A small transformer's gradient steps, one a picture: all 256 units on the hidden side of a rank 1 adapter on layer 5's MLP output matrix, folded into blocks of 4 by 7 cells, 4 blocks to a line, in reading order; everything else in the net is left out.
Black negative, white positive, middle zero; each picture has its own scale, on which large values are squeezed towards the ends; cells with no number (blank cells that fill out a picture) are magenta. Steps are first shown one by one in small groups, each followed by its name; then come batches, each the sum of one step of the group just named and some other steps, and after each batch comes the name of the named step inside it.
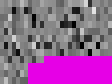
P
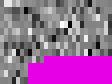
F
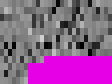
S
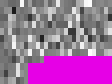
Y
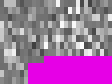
F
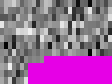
S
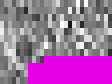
F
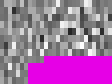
Y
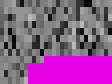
S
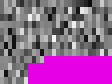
S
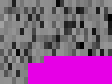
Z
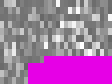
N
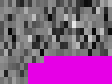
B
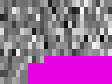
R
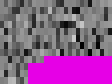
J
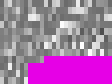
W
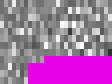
B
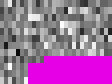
W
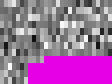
J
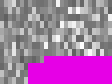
N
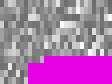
W
